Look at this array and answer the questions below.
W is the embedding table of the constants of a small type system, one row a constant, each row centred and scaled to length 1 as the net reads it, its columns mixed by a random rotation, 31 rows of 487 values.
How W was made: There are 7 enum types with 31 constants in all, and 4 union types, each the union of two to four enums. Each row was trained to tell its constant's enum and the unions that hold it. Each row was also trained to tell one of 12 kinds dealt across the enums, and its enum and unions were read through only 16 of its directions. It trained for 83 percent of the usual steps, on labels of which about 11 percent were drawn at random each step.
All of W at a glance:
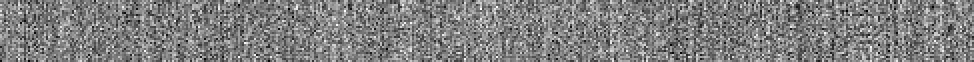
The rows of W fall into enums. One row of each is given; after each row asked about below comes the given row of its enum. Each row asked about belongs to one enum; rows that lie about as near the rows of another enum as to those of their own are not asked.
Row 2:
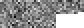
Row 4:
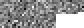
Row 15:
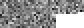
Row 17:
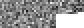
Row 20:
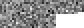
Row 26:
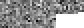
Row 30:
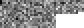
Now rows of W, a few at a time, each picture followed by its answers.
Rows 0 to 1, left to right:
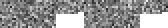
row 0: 4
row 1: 4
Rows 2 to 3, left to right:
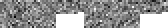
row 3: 26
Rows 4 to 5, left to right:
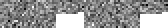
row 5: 2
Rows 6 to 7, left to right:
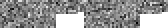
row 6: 2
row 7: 17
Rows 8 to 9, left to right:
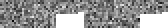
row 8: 15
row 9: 15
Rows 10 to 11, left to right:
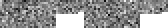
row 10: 15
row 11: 4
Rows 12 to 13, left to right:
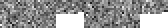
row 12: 2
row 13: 17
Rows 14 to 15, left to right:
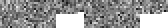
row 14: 26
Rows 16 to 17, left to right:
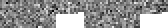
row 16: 17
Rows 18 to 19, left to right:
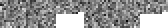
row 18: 30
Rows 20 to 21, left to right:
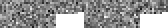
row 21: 17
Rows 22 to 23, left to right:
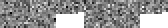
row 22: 15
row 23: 30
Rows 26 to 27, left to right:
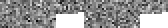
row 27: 2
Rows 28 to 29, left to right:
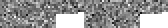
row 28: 26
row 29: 2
